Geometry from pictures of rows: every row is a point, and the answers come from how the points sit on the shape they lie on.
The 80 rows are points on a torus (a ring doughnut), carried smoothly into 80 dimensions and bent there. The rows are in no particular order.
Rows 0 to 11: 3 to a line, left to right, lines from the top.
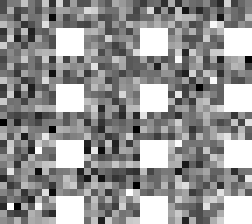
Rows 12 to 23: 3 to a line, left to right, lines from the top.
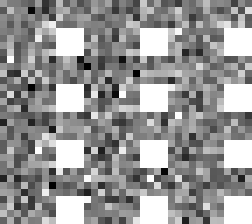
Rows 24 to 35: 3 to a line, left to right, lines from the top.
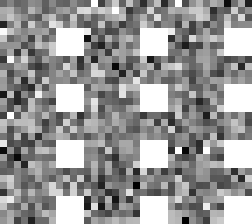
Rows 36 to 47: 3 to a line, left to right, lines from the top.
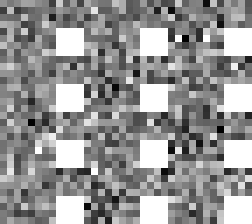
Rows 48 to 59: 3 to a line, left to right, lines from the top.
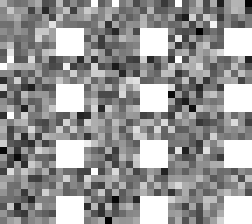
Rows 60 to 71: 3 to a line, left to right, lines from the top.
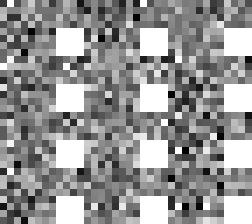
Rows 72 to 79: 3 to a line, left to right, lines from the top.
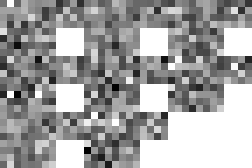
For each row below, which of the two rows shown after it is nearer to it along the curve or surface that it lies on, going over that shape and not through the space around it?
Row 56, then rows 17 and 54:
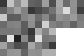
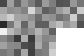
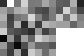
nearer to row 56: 54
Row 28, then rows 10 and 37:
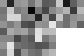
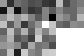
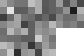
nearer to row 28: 10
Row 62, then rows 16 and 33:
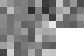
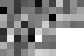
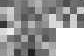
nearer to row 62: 16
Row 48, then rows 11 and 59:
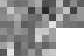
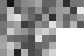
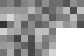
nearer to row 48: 59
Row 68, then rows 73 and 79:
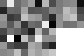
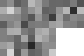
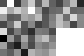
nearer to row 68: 79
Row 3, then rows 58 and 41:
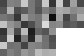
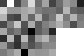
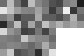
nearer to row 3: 58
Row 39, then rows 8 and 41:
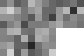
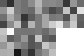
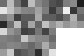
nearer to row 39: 41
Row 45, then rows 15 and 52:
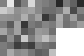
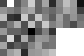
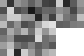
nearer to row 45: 15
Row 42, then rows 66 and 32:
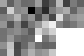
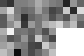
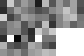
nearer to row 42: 32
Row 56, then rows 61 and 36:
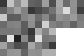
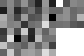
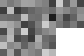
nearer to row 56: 36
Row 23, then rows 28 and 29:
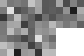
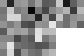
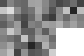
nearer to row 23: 29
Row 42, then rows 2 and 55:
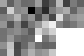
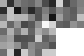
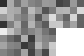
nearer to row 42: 2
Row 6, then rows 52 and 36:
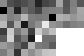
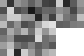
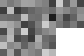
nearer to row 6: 52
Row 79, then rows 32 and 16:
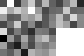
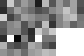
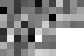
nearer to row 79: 32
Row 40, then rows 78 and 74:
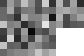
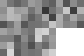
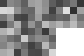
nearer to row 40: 78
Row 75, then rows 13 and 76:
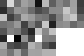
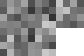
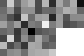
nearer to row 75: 13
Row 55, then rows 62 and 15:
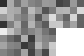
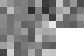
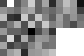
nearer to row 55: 62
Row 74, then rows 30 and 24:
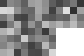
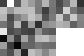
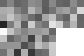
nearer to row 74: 24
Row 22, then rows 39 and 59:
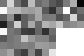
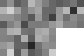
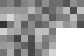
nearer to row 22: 39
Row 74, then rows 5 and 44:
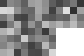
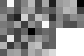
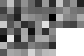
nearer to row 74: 5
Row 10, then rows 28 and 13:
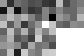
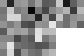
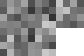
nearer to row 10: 28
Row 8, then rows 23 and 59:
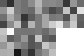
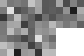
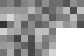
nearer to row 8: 23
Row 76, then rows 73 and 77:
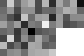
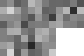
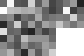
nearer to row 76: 77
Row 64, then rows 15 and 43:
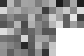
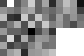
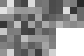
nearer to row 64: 43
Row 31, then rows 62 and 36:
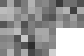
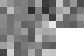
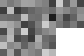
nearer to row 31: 62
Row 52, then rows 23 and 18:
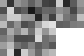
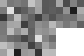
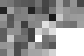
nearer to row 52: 18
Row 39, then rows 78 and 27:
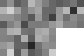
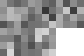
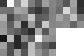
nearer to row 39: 78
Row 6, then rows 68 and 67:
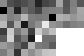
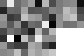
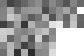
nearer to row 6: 68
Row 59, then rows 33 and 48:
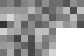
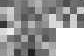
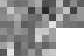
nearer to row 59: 48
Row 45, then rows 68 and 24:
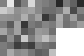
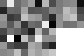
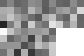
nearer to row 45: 24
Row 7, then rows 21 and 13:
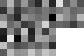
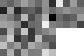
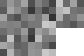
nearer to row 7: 21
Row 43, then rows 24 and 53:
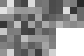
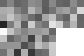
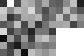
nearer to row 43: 53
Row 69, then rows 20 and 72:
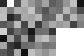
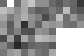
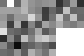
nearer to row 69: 72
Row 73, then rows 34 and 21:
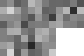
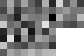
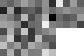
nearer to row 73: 21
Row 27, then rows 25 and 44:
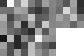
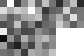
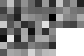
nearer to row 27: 25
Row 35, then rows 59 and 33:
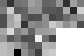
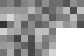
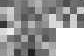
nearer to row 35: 33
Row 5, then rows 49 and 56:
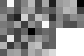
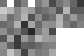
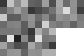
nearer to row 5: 49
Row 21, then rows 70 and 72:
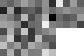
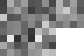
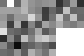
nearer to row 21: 70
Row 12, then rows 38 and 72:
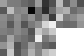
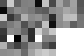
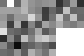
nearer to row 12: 38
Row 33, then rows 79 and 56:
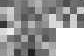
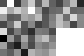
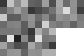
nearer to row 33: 79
